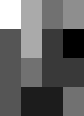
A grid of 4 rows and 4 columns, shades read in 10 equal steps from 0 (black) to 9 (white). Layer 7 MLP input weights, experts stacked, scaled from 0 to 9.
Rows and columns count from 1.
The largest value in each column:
9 6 4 5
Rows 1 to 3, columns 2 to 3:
6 4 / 6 2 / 4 2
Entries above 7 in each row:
1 0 0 0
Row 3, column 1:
3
